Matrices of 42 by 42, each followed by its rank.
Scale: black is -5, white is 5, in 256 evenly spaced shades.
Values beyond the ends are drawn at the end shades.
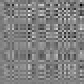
two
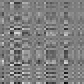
two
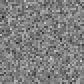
full rank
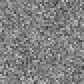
full rank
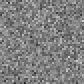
full rank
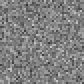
full rank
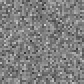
full rank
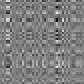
two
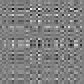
two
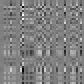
two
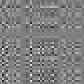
two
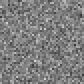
full rank
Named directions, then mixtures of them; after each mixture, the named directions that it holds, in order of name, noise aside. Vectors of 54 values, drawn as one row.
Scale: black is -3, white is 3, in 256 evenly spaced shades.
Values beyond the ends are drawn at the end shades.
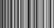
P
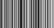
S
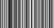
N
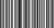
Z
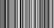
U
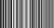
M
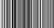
M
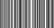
U, Z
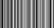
P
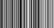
S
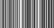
S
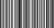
Z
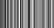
P, U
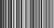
M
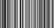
U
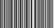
N, S, U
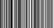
N, S, Z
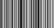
S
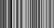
M, P
